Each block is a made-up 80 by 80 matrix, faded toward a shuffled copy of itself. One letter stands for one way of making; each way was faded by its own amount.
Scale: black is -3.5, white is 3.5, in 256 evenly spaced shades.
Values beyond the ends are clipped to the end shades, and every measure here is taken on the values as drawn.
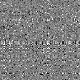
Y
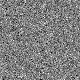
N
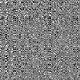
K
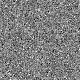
N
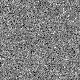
N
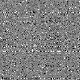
Y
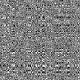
K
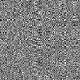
K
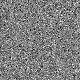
N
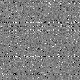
Y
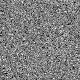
N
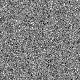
N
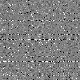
Y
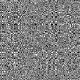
K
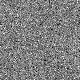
N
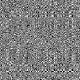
K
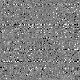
Y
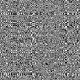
K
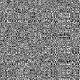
K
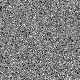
N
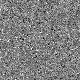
N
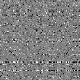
Y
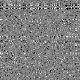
Y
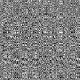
K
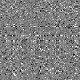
Y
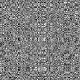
K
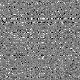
Y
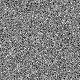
N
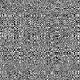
K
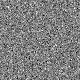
N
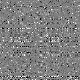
Y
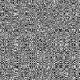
K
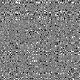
Y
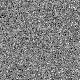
N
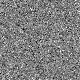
N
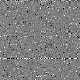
Y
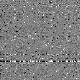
Y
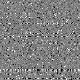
Y
